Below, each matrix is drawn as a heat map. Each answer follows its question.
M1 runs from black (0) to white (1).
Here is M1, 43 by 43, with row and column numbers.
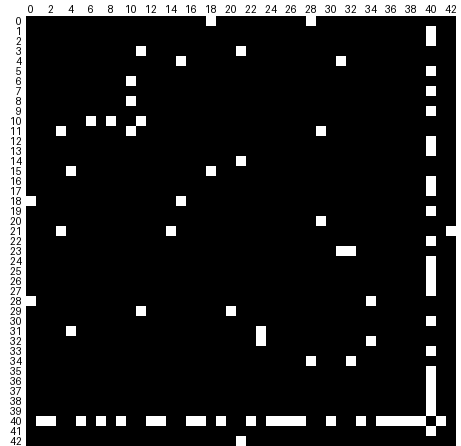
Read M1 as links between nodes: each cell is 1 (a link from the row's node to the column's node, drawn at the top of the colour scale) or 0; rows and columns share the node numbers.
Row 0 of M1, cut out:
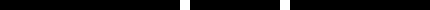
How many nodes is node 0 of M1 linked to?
2
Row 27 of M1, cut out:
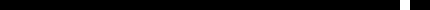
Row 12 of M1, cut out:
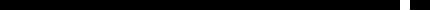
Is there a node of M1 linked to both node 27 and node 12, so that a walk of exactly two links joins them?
yes
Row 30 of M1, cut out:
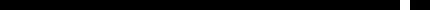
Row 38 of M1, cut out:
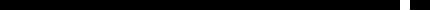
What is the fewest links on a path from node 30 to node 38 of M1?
2
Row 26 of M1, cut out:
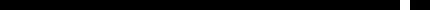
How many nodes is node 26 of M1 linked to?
1
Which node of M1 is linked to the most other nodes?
node 40
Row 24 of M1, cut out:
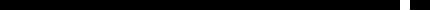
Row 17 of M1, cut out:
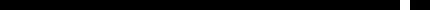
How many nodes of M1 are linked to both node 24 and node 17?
1
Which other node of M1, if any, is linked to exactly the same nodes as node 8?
node 6
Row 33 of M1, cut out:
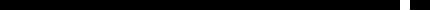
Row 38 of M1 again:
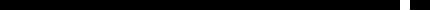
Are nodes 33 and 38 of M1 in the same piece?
yes
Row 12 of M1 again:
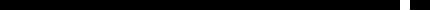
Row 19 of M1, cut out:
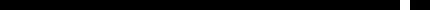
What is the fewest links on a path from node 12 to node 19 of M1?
2
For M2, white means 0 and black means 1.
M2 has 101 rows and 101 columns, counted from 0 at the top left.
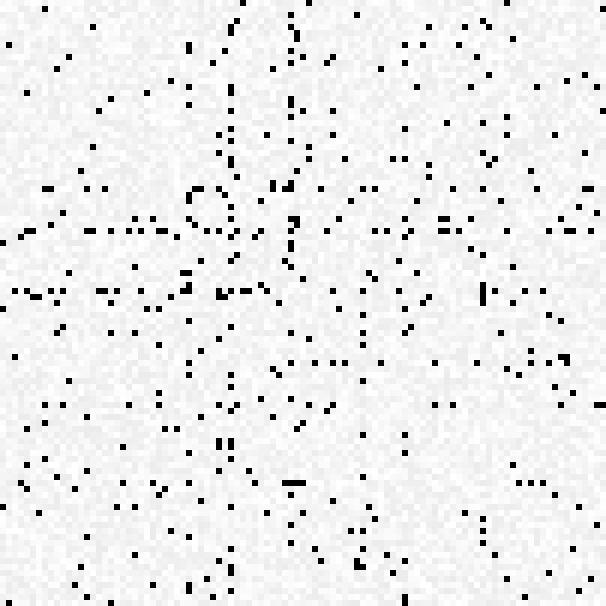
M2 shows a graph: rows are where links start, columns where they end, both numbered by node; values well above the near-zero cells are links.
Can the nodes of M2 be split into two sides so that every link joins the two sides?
no
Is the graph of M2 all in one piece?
yes
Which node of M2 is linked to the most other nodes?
node 38
